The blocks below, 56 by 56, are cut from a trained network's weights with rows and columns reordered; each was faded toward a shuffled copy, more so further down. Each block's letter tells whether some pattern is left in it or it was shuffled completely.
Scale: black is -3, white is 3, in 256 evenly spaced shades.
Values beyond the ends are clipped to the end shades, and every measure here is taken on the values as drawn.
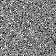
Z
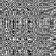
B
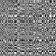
B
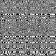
B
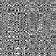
B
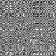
B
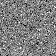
Z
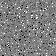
Z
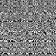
B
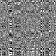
B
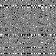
B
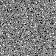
Z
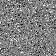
Z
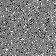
Z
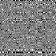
B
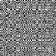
B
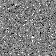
Z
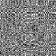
B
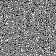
Z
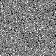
Z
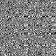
B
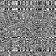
B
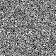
Z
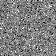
Z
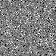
Z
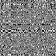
B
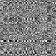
B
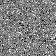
Z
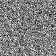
Z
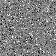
Z
